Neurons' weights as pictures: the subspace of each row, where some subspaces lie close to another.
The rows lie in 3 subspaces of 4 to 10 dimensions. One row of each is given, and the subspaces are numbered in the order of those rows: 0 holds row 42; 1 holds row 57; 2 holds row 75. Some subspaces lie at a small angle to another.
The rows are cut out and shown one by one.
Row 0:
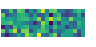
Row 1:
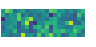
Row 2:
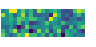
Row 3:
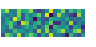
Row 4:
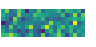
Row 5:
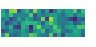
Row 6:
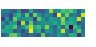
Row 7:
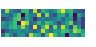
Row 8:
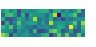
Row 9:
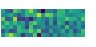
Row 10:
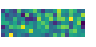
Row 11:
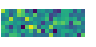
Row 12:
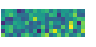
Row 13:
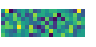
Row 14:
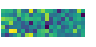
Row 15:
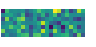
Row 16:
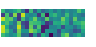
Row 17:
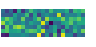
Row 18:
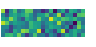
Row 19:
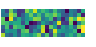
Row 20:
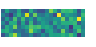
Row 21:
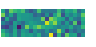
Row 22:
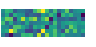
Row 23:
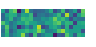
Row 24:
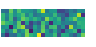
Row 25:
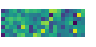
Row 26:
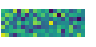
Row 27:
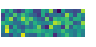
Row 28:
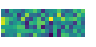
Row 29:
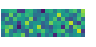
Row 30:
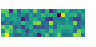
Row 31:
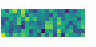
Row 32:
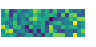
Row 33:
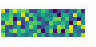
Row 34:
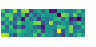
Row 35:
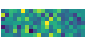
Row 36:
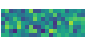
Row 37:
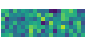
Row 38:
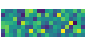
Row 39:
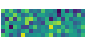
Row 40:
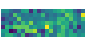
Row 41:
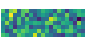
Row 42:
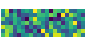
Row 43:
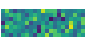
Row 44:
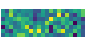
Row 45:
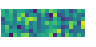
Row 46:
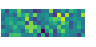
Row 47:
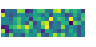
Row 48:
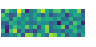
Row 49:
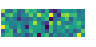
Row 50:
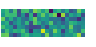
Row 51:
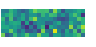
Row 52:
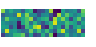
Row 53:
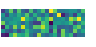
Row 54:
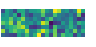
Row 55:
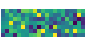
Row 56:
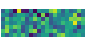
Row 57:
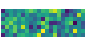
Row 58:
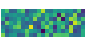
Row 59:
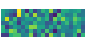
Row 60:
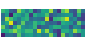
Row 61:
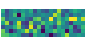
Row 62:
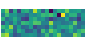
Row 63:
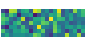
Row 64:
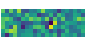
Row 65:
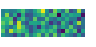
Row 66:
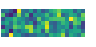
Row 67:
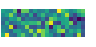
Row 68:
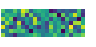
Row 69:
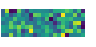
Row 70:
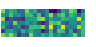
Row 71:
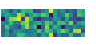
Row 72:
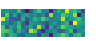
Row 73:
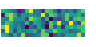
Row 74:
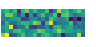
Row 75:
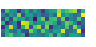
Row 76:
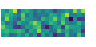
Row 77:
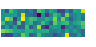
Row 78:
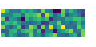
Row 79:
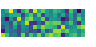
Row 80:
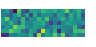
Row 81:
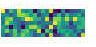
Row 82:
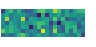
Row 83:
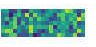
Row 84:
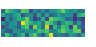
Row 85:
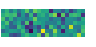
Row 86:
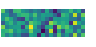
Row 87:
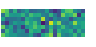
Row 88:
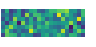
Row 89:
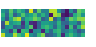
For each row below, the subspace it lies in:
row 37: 1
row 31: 2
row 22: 2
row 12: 1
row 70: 1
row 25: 1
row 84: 2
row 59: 2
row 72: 1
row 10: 1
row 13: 1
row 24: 0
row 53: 0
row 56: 1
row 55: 1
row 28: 1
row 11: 1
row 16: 1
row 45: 1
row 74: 0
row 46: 0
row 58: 1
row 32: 0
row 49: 2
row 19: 2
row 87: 1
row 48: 2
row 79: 2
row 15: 1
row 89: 2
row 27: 2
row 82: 1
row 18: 1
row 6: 0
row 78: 1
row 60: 2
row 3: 2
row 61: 1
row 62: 0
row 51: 2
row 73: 2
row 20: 0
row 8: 1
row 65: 2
